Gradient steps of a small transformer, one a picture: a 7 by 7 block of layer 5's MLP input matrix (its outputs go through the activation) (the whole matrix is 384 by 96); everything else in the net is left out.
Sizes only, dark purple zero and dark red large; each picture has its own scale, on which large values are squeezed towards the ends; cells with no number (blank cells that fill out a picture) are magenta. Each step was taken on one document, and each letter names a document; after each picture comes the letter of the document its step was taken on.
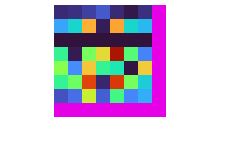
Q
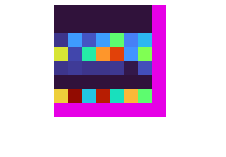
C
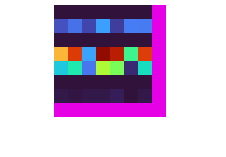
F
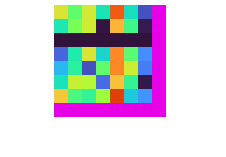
Q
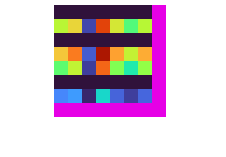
F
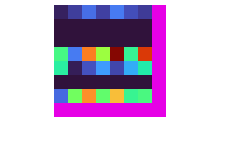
Q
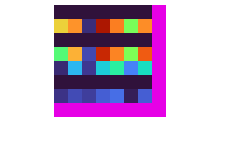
F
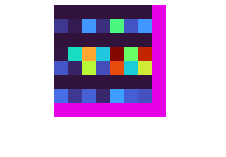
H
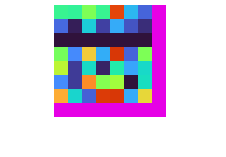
Q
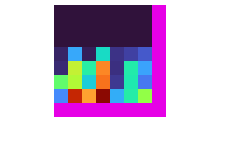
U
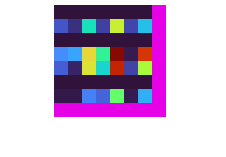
H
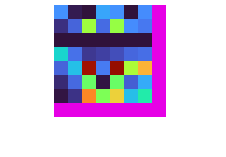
Q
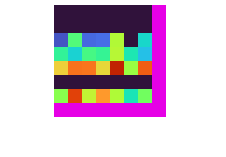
C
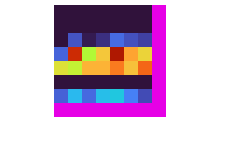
C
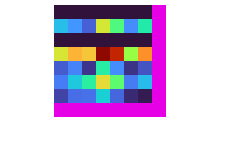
F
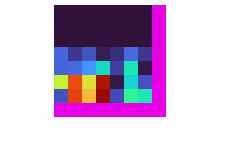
U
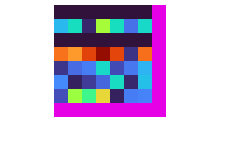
F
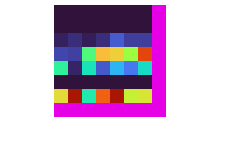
C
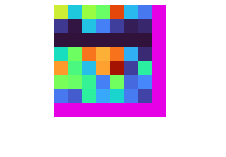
Q
